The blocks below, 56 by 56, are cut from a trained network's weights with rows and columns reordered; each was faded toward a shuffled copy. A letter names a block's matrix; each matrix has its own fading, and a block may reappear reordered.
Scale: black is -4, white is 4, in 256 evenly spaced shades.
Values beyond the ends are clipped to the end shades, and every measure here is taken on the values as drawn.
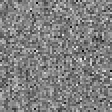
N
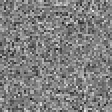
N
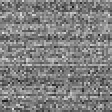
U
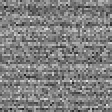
U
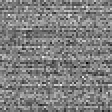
U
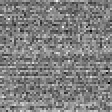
U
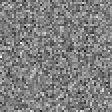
N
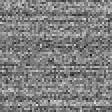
U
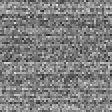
U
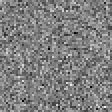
N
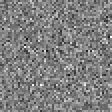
N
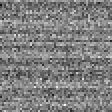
U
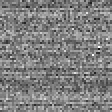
U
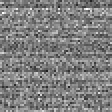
U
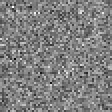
N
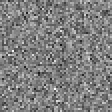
N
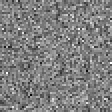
N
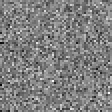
N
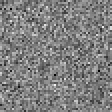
N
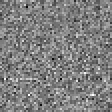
N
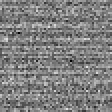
U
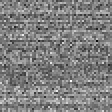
U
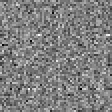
N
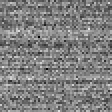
U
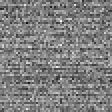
U
